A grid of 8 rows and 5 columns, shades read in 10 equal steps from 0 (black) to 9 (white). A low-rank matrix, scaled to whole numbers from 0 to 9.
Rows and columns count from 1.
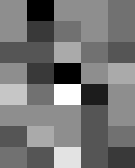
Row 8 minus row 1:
-1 3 3 -2 -2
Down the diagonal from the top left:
5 2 6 5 5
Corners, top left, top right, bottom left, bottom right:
5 4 4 2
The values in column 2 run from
0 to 6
